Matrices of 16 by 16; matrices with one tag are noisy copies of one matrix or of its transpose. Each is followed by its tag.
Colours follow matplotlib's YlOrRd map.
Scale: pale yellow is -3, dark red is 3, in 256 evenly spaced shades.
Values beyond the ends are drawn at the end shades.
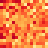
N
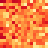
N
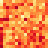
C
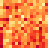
C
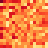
N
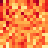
N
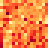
C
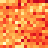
C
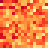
N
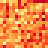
C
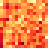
C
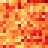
C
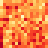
C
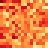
N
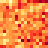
C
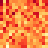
N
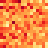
N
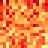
N
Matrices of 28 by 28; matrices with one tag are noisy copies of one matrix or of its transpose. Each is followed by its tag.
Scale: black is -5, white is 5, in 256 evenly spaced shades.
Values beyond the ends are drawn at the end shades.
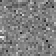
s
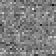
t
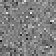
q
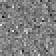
q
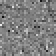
q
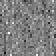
t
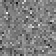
q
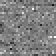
t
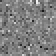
s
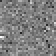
s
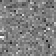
s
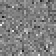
q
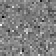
q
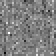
t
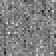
t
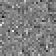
q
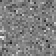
s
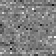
t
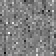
t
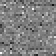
t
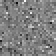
q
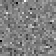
q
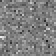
s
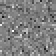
q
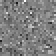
q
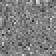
s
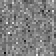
t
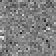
s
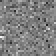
s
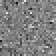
q
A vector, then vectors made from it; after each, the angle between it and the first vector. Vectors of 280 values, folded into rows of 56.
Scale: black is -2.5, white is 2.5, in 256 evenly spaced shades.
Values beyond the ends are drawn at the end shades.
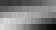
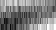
nearly opposite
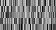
orthogonal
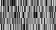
orthogonal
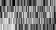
partly aligned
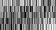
partly opposed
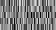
orthogonal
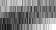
nearly opposite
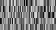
orthogonal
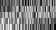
partly aligned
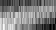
nearly parallel
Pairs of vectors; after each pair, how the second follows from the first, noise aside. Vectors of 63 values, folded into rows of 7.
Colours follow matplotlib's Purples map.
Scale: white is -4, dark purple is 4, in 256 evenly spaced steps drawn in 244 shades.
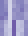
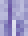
negated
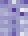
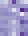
negated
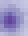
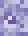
sign-scrambled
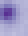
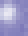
negated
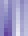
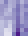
negated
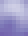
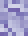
sign-scrambled
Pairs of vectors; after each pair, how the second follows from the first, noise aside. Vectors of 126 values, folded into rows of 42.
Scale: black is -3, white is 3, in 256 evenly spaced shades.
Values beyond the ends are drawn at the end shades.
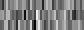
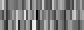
negated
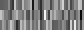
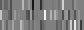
partly zeroed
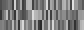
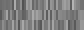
shrunk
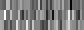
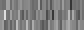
shrunk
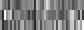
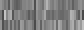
shrunk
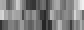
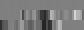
partly zeroed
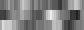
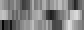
negated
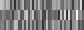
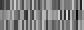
negated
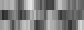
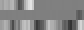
partly zeroed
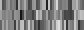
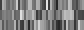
negated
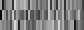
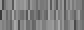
shrunk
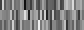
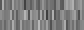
shrunk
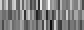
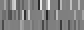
partly zeroed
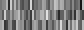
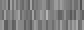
shrunk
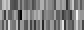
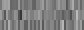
shrunk
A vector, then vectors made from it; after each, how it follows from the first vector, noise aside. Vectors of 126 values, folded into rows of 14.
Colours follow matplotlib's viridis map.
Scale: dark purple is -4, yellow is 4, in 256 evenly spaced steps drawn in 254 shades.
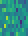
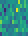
wrapped around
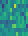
wrapped around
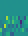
partly zeroed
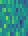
copied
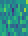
wrapped around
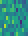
copied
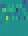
partly zeroed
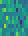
copied
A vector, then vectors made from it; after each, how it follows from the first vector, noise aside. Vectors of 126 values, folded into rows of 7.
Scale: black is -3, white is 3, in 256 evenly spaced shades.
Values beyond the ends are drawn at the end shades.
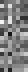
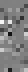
partly zeroed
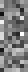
wrapped around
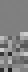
partly zeroed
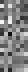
copied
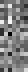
copied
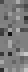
partly zeroed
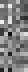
copied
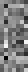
wrapped around
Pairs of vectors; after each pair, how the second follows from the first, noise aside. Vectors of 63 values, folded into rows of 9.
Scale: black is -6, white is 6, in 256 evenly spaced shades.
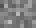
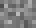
copied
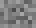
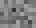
copied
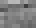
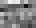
scaled up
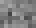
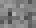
copied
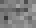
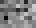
scaled up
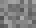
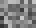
scaled up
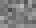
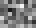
scaled up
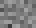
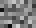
scaled up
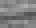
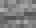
copied
